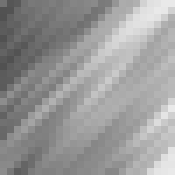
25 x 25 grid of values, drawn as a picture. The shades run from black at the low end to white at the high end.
On average the colour sits 60% of the way up the scale. The values follow a bell shape. The field climbs toward the right. The top left is the ninth with the lowest average. The grain runs diagonally up to the right. The bottom middle is the smoothest part.
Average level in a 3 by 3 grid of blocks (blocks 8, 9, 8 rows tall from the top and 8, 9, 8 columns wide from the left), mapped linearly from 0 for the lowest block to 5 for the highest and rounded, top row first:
0 2 5
1 3 4
1 2 4
